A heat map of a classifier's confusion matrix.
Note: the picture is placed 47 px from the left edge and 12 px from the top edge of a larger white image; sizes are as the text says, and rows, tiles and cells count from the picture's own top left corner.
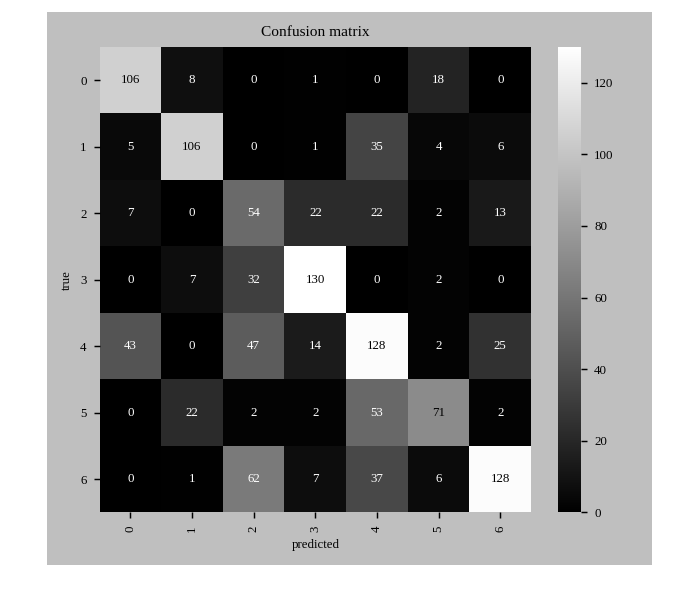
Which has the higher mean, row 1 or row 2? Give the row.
1
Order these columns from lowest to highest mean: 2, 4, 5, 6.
5, 6, 2, 4
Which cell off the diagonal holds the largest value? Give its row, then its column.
6, 2
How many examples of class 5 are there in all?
152
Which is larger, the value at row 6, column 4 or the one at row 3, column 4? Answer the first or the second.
the first
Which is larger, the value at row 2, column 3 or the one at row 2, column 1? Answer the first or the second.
the first
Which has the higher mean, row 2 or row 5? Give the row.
5
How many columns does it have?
7
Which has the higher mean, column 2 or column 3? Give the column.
2
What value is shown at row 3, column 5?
2
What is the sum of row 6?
241
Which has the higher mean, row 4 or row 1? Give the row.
4
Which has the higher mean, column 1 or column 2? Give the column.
2
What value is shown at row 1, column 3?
1
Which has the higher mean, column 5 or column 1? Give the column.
1
